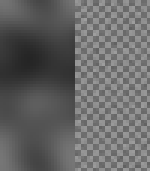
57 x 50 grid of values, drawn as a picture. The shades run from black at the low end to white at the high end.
The table splits into one row of 2 panels. Panel 1,1: low, smooth. Panel 1,2: middling, checkered.
